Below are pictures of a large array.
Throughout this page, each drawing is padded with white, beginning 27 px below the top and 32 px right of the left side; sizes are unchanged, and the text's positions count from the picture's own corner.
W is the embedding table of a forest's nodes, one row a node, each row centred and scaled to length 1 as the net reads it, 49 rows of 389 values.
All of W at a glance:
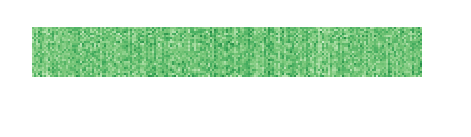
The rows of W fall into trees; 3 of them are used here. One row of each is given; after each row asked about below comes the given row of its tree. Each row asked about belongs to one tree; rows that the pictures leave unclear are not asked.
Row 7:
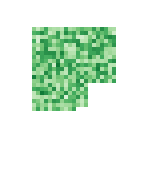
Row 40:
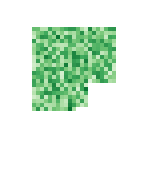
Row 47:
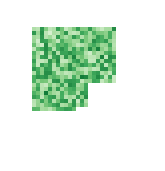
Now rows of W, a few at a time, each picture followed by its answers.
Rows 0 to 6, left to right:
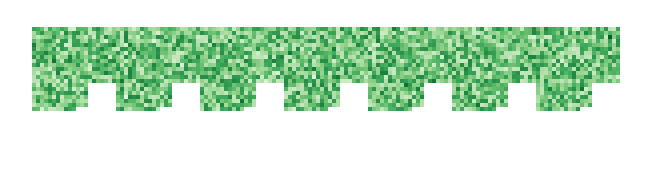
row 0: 7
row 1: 47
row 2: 47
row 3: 40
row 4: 47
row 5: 47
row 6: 7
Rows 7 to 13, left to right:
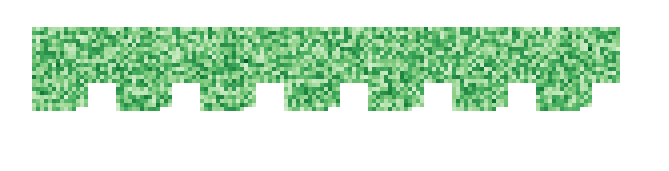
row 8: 47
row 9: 47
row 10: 7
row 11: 40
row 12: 7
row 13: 47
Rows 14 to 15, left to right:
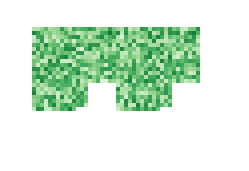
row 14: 47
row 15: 47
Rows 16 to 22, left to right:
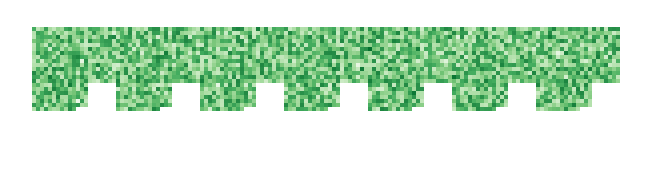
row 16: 40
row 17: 40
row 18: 40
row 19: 40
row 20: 40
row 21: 47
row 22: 40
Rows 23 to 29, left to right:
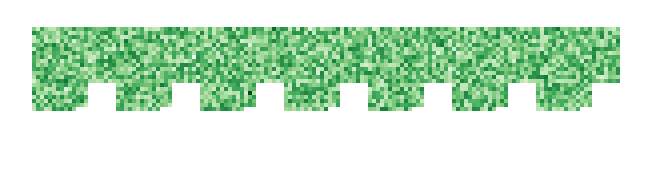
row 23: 47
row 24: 7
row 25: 47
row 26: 7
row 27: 40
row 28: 47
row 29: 7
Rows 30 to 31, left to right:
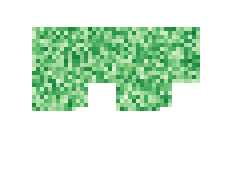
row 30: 40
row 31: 47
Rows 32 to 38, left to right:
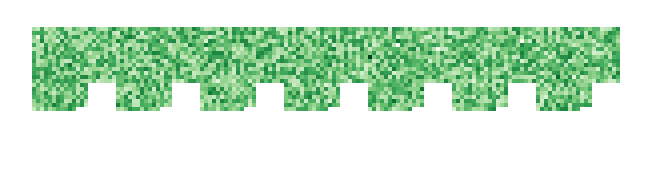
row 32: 47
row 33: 40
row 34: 7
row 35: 40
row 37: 7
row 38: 47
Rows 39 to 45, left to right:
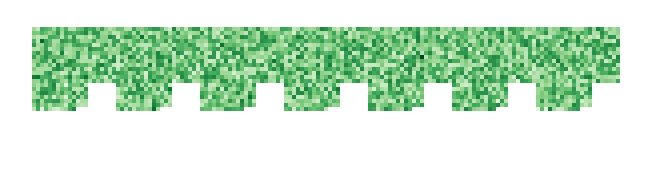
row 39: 7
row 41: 47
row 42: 40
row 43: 40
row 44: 40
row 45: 7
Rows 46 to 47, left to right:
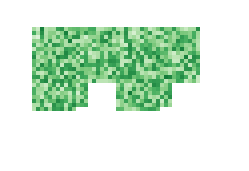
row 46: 47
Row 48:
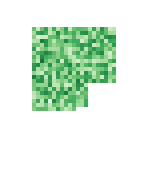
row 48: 7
